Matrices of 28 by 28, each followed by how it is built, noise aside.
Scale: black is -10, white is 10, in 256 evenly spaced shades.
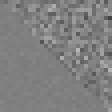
upper triangular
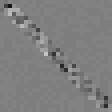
banded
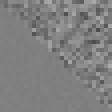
upper triangular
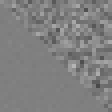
upper triangular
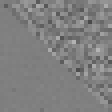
upper triangular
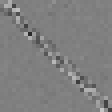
banded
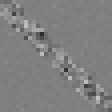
banded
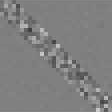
banded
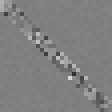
banded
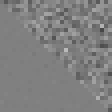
upper triangular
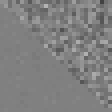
upper triangular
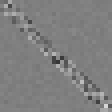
banded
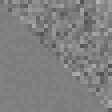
upper triangular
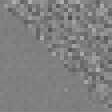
upper triangular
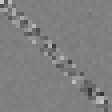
banded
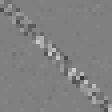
banded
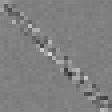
banded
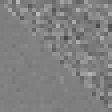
upper triangular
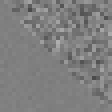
upper triangular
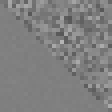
upper triangular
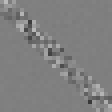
banded
